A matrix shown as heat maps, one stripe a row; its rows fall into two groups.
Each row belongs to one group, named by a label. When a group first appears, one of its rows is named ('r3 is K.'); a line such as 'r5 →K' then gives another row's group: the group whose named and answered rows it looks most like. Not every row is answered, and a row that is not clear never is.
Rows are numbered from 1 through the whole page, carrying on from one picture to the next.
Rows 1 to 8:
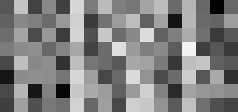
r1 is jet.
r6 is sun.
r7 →jet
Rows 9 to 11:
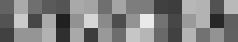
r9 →jet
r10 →jet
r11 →sun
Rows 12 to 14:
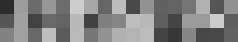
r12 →jet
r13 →sun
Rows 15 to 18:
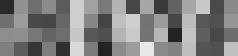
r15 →jet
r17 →sun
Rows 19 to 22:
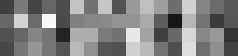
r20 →jet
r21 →sun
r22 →sun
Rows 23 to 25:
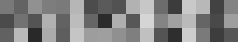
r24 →jet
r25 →jet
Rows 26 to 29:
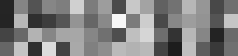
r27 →jet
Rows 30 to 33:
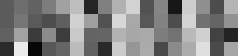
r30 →sun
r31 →sun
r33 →jet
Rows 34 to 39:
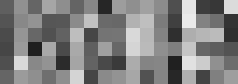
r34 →jet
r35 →sun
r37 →sun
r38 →sun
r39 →sun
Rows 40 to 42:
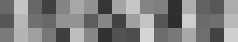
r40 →sun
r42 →jet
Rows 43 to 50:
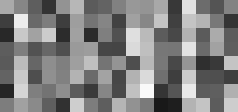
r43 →sun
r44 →sun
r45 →sun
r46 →sun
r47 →jet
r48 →sun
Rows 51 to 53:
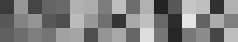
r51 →jet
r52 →sun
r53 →jet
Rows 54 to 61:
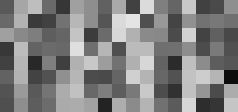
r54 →jet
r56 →sun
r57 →sun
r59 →sun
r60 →jet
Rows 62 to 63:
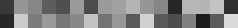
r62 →sun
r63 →jet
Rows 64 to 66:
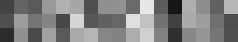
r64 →jet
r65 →sun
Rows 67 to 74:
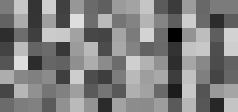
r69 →jet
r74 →jet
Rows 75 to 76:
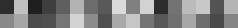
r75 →jet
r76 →sun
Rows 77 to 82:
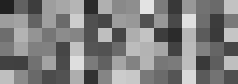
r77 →jet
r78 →sun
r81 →jet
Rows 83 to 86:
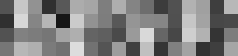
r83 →jet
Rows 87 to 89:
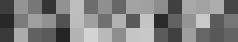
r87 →sun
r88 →jet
